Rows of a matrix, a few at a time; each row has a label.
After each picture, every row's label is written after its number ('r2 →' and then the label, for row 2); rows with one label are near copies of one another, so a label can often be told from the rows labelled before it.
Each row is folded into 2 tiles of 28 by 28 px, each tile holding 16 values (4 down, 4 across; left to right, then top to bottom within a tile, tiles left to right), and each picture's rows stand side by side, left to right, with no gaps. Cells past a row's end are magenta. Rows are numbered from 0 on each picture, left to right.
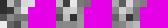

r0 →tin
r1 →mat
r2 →mat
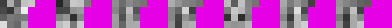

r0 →tin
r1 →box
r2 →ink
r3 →ink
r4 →mat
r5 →ink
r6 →ink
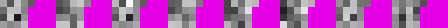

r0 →mat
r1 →box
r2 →mat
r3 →box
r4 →tin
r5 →tin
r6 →mat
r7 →ink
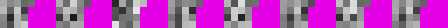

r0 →ink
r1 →mat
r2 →tin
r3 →ink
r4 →mat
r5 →ink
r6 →mat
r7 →ink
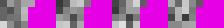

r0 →tin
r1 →box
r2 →box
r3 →mat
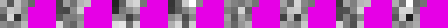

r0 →mat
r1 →tin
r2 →box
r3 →box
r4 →ink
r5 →mat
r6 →tin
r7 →mat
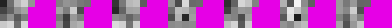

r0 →box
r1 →ink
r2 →box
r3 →mat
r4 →box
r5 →mat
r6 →ink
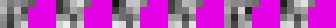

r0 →ink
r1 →box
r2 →box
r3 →box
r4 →ink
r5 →box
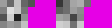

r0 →mat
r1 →box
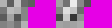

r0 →mat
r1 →mat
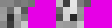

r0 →ink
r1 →mat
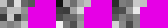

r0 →mat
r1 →tin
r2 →tin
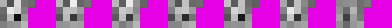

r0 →mat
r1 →mat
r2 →mat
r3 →mat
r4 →mat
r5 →mat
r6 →ink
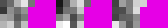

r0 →box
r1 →box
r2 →tin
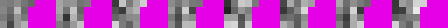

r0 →ink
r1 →ink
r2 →tin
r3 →ink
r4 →box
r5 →tin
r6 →ink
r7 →tin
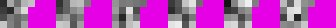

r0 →tin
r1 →box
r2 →ink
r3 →box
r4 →box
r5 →mat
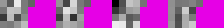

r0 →mat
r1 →mat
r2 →box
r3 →ink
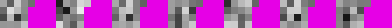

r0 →mat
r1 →tin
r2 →mat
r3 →ink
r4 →box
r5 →mat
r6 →ink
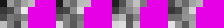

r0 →tin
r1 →tin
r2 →box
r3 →tin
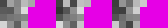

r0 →tin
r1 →tin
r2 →tin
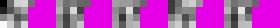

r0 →box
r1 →ink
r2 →ink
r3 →box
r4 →ink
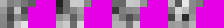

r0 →ink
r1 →box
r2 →box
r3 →mat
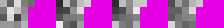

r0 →mat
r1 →tin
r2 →tin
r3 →tin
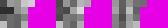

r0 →tin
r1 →tin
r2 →ink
